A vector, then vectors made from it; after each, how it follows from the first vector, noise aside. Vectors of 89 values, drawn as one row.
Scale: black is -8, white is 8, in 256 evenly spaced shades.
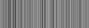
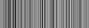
scaled up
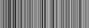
scaled up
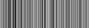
scaled up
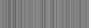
shrunk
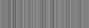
shrunk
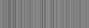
shrunk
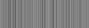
shrunk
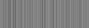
shrunk
